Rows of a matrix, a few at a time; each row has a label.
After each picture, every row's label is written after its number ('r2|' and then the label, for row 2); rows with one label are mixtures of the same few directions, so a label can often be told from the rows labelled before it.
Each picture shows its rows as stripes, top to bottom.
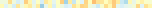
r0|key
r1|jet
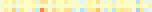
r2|jet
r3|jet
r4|jet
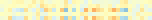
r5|key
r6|jet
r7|key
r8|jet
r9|key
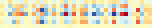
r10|key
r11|key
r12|jet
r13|key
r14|jet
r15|jet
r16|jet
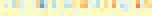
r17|jet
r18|jet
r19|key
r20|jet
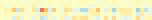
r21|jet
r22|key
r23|jet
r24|jet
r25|jet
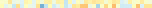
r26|key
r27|jet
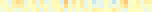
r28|key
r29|key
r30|key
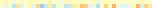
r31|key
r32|jet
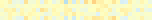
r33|key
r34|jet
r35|jet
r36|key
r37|key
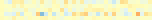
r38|key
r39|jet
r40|key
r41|jet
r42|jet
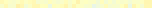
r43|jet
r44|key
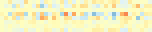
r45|key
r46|jet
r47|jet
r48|key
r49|jet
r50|key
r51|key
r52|key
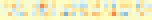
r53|jet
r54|jet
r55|jet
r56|key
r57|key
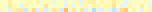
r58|key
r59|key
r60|key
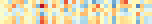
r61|key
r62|jet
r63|key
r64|jet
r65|jet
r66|jet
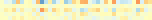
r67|jet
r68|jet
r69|jet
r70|jet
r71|key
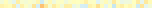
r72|jet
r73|jet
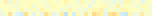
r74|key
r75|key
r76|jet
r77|key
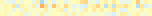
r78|jet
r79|jet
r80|key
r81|key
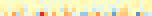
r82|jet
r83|key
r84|key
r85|jet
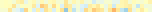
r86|key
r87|jet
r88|key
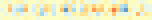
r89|key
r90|key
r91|key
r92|jet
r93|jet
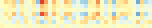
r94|jet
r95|jet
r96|jet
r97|jet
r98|key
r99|jet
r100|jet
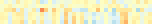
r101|jet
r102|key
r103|jet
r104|key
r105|key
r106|key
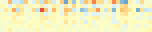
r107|key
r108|key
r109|jet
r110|key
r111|jet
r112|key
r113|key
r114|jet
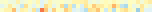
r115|jet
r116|key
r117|jet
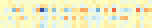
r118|key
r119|jet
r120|jet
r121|jet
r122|key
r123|jet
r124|jet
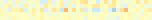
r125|jet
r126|key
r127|key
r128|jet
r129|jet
